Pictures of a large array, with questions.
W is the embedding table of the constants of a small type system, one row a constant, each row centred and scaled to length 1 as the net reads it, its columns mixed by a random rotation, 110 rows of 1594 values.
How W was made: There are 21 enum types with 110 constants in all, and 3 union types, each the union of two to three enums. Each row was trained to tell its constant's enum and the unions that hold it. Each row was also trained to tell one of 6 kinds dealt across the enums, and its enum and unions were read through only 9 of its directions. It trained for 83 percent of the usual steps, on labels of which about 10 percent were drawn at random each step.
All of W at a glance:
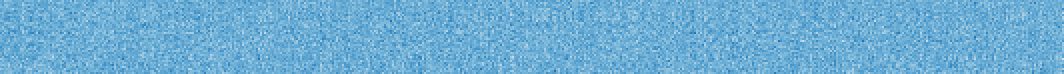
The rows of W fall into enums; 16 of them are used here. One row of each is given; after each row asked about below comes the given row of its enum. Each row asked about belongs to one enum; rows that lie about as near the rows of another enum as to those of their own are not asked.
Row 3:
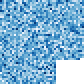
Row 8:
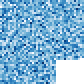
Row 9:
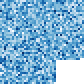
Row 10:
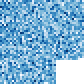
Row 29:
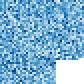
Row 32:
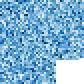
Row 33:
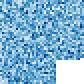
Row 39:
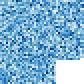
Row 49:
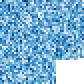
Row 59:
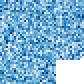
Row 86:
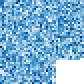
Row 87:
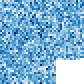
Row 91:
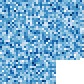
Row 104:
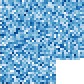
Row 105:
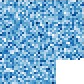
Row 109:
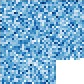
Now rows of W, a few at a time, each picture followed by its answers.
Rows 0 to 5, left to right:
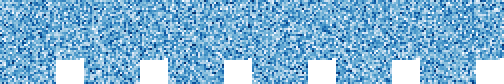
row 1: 109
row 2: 33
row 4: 29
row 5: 29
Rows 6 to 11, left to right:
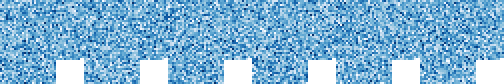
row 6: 9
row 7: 10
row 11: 87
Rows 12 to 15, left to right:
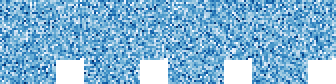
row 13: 32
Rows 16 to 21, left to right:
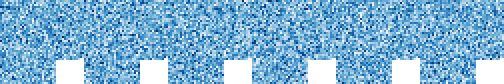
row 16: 10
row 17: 3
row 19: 32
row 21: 59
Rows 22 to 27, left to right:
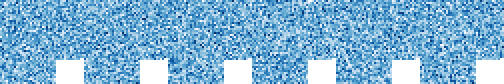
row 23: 105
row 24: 109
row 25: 32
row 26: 29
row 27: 91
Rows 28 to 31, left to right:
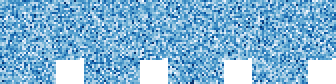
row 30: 32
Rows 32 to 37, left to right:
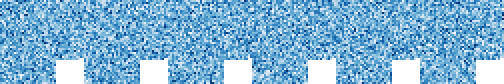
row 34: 9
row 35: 109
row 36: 109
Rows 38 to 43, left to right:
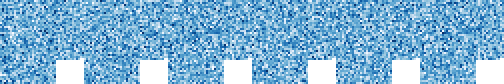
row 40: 87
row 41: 29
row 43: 87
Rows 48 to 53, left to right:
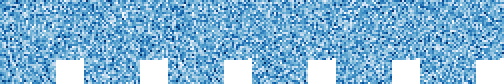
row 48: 86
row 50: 86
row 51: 39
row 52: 109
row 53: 10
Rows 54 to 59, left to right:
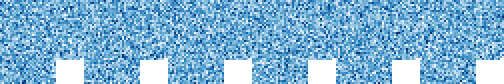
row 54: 32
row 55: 59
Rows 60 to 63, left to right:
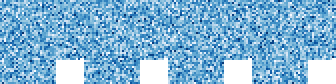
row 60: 105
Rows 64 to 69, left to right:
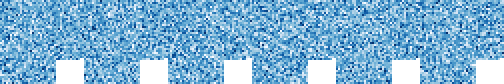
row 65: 86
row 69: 86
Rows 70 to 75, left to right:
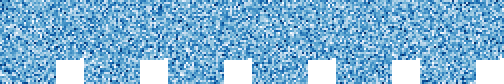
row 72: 33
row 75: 9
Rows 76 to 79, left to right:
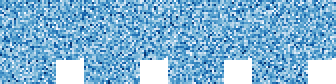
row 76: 10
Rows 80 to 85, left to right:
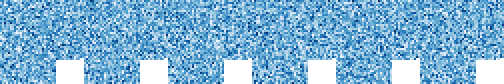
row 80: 33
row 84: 39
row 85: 86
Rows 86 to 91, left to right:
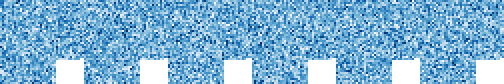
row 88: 10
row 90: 29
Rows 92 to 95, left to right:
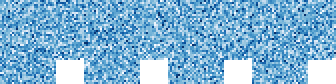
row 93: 87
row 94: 33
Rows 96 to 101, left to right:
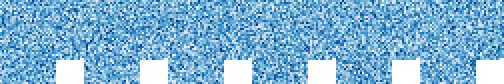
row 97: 87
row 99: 39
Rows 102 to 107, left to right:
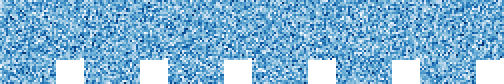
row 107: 33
